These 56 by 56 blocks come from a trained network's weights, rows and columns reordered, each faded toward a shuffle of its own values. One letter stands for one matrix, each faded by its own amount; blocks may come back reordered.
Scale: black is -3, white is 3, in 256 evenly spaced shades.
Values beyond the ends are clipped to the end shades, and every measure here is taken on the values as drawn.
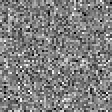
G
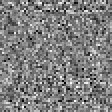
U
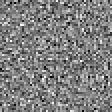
G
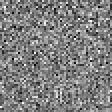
G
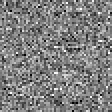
G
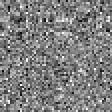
U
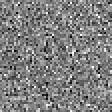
U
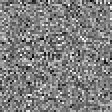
G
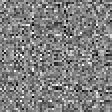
U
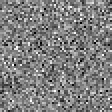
G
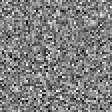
G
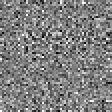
U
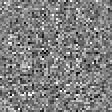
U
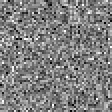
G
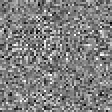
U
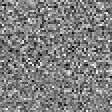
G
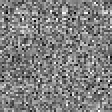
U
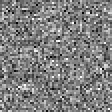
G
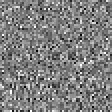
U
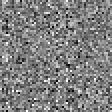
U
